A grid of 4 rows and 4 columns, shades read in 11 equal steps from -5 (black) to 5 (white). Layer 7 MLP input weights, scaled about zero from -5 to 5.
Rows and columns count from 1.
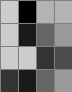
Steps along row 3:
same down up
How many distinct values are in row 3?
3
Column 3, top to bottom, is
2 -1 -3 -1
